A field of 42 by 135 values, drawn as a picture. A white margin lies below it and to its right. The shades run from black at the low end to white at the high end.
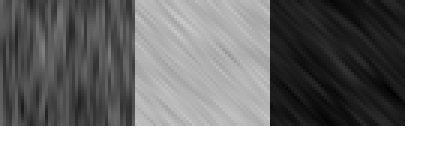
It is made of 1 by 3 panels. Panel 1,1: low, streaked downward. Panel 1,2: high, slanting down to the right, faint in contrast. Panel 1,3: very low, slanting down to the right, faint in contrast.
